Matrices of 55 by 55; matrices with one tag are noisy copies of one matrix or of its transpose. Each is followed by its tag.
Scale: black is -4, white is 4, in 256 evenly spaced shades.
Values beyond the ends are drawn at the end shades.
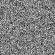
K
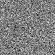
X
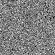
X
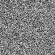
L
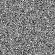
K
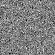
K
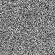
X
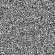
K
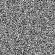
K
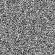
K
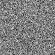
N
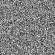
K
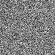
L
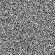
N
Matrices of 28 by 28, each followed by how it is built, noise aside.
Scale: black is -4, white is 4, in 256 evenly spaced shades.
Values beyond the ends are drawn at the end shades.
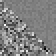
lower triangular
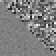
upper triangular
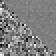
lower triangular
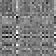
low rank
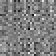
low rank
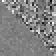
upper triangular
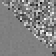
upper triangular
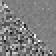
lower triangular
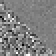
lower triangular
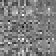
low rank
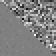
upper triangular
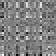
low rank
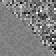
upper triangular
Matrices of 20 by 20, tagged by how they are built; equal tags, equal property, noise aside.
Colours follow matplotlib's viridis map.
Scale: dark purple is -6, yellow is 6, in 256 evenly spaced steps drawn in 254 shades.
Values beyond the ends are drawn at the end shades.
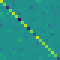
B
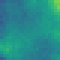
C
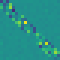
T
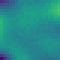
C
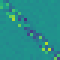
T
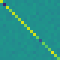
B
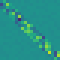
T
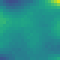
C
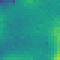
C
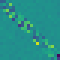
T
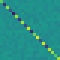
B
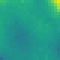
C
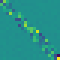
T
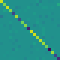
B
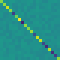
B
